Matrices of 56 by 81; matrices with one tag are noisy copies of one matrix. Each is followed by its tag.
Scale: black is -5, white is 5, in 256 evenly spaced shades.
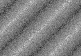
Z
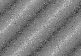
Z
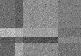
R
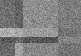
R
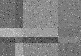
R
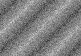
Z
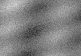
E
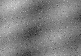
E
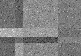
R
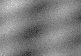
E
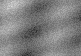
E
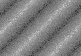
Z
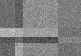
R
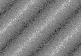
Z
